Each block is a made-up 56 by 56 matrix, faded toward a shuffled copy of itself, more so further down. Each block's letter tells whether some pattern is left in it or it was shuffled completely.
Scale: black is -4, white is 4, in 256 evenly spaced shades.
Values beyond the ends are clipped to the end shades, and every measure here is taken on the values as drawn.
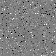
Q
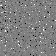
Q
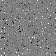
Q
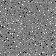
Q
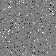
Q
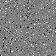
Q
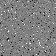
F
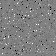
F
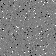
F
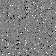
Q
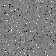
F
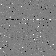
Q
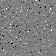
F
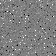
F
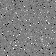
F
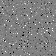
Q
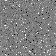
Q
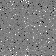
Q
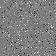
F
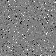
Q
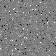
F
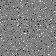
Q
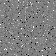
Q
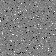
F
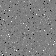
F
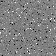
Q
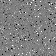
F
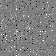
Q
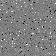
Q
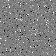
Q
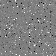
Q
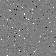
F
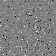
Q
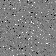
Q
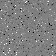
F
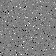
F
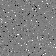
F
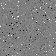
F
